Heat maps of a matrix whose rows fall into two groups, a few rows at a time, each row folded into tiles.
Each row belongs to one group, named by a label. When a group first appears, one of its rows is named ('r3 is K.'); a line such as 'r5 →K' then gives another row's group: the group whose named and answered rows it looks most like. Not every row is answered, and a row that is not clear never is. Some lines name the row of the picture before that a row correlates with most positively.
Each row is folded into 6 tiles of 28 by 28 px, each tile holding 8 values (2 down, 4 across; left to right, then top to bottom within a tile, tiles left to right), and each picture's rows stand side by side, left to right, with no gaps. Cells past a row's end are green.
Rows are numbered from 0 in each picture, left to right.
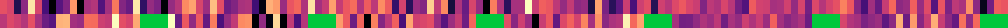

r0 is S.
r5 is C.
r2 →C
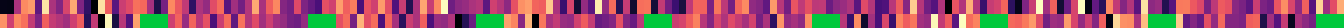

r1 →C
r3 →C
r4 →S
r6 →S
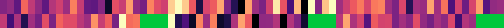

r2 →C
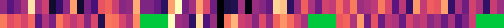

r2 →C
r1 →S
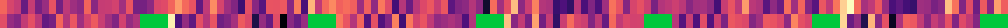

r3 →S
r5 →S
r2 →C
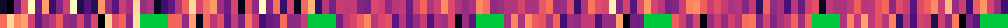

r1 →C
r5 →C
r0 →S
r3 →C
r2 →C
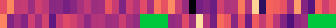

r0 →S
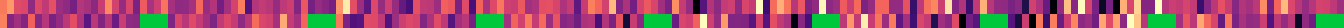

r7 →C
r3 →C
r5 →C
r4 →C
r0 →S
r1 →S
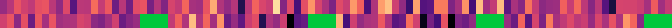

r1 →C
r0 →C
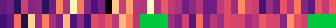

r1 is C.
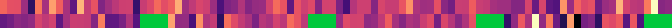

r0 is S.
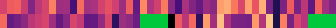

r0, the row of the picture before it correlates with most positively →0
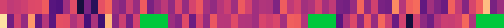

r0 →S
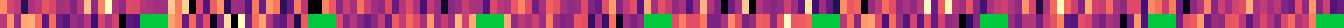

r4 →S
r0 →C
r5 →C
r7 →S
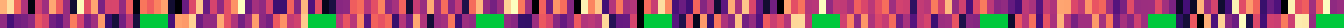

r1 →S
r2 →C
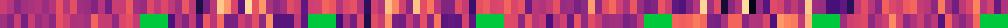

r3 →C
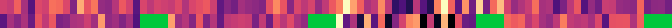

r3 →S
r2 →S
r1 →S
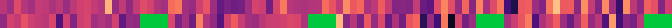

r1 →S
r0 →C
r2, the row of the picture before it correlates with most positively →2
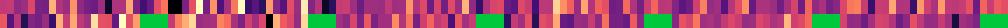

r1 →S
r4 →S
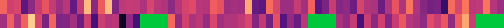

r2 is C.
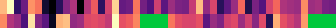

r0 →S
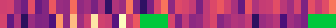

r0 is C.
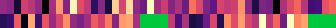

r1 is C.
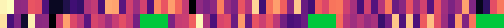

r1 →C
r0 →S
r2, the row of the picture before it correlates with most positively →1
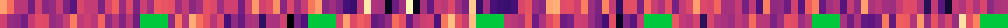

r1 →C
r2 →S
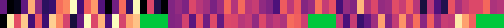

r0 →S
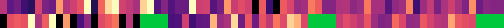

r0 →C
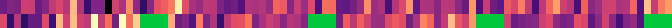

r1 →S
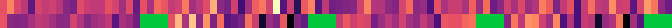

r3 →C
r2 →S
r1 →C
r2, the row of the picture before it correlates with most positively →2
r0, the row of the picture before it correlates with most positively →3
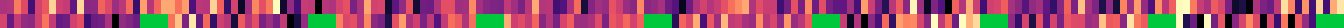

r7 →S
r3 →S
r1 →C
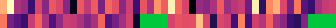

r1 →C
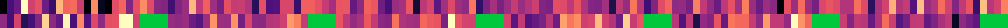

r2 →S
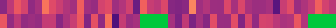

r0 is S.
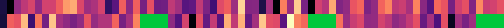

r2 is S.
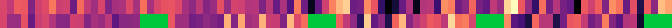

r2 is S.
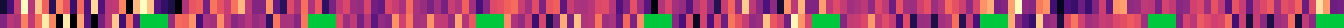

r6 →S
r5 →C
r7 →C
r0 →C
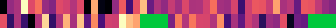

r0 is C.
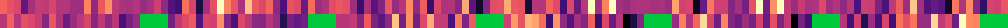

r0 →C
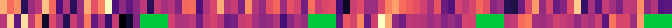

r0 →C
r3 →S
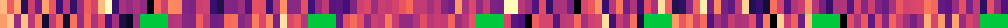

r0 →C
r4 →S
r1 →S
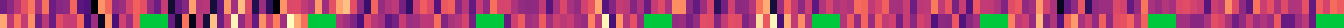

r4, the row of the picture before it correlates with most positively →1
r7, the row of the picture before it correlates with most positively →3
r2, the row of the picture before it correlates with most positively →3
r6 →S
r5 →C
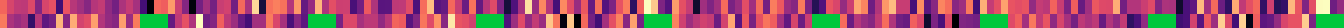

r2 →S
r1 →C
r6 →C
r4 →C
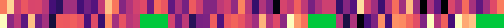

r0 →S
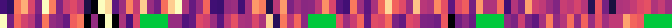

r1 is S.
